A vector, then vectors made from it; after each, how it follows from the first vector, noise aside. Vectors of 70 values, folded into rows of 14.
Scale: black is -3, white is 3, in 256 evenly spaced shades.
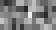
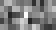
reversed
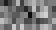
sign-scrambled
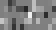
partly zeroed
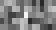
reversed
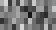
sign-scrambled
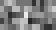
reversed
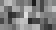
reversed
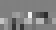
partly zeroed
